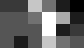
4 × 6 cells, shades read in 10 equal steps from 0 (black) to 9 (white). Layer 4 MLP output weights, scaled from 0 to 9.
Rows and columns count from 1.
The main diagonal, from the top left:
2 3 3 7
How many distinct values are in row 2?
5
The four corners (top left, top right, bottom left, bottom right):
2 0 3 3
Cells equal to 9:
2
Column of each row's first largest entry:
3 4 4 4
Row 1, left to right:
2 2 7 4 1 0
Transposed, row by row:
2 3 3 3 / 2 3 3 1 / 7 4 3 3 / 4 9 9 7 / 1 6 1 4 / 0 1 2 3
